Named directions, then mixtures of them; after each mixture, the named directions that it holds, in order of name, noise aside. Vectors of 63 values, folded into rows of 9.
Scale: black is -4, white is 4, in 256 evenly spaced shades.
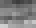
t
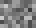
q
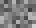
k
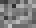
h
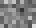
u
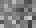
q, u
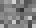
q, u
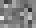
k, q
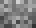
k, t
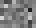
k, q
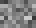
h, q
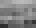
t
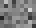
k, q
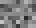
k, q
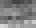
t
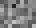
h, u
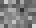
u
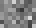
q, u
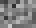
h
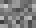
q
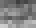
t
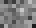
u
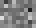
k, q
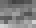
t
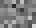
h, u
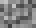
h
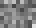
u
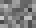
q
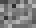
h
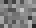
u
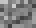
h
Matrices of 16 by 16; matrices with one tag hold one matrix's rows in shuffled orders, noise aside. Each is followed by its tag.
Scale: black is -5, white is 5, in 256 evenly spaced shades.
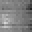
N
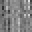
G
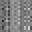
G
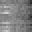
N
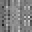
G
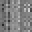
G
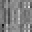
G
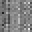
G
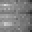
N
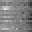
N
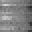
N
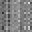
G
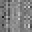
G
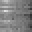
N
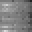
N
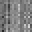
G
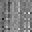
G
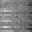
N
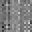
G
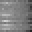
N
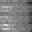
N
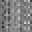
G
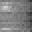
N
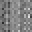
G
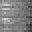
N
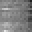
N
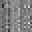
G
